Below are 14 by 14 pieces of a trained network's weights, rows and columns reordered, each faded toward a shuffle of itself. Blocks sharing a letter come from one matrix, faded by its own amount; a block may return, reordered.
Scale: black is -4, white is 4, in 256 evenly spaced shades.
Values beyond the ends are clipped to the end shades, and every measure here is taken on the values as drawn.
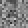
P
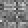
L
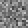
P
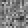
P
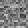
P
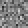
P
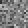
P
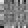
L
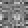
L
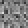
L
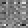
L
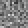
P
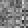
L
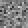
P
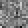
L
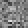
L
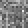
P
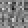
L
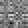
L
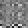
L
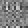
L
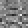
L
